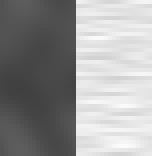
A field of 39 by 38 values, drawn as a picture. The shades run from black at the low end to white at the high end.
The table splits into one row of 2 panels. Panel 1,1: low, smooth, faint in contrast. Panel 1,2: very high, streaked across, faint in contrast.
